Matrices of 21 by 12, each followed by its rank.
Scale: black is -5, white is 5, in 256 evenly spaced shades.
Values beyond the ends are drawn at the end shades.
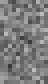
full rank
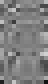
two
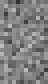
full rank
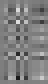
one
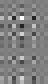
one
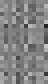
two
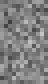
full rank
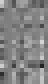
two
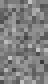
full rank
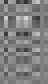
one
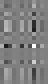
one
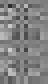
two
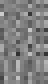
two
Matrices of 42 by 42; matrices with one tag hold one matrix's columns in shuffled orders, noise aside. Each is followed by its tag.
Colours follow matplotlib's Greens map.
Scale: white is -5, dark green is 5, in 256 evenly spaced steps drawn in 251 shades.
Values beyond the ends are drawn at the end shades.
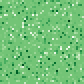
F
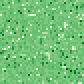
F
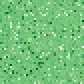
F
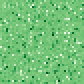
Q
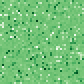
F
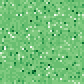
F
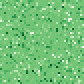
Q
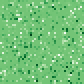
Q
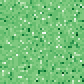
Q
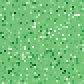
F
